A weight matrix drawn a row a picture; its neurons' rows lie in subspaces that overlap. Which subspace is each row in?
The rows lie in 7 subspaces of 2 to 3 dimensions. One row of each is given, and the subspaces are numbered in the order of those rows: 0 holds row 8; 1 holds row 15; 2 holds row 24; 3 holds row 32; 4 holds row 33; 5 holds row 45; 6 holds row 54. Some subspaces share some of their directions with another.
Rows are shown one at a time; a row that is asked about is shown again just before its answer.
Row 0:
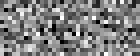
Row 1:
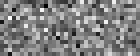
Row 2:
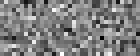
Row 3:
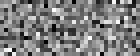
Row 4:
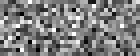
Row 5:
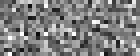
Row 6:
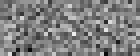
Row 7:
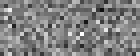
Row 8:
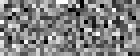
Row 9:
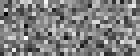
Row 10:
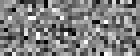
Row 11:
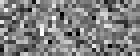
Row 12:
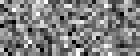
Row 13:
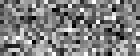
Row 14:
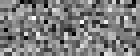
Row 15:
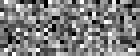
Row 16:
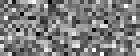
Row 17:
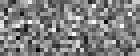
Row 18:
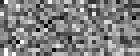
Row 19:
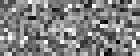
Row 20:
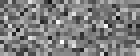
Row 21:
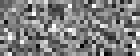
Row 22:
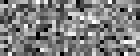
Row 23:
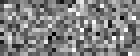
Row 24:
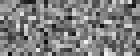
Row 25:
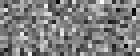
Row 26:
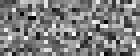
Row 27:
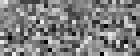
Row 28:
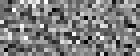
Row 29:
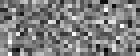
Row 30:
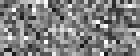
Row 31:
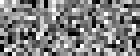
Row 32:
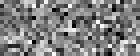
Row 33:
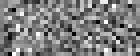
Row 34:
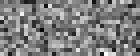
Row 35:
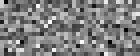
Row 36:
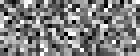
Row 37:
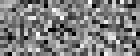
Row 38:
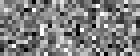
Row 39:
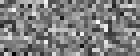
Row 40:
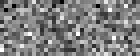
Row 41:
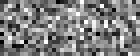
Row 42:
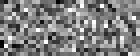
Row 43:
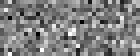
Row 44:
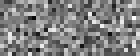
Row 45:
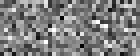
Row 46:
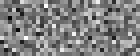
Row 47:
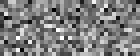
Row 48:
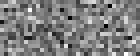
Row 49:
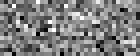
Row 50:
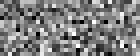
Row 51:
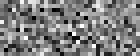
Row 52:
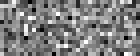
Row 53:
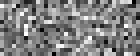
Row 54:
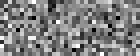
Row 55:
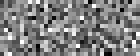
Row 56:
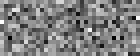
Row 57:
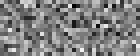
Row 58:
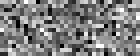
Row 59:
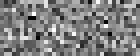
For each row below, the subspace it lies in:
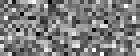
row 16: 6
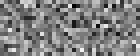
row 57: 3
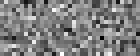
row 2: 3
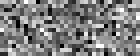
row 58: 2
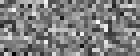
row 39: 5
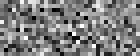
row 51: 5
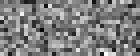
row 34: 2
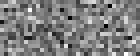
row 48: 2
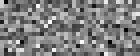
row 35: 1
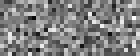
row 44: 1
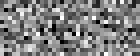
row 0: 6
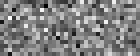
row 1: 0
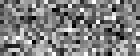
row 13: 3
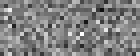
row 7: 5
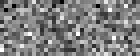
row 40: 6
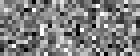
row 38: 6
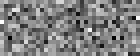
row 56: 0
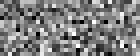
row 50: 5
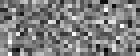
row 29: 4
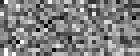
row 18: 1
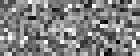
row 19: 1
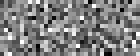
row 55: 1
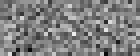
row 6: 4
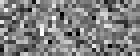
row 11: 6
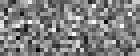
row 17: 3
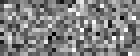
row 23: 0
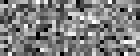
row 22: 2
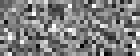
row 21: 1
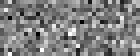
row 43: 5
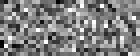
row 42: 0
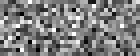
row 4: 3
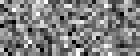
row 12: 5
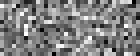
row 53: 2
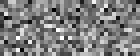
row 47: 3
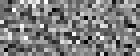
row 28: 5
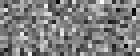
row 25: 4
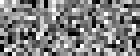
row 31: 6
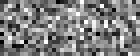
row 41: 0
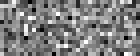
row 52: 2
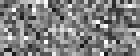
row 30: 5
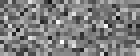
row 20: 6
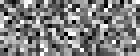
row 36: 3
